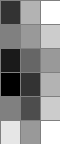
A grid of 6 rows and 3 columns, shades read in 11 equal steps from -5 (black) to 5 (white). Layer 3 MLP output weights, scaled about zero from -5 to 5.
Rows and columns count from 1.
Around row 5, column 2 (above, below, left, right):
-3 1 0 3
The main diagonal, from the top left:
-3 1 1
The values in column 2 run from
-3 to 2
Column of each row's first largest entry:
3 3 3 3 3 3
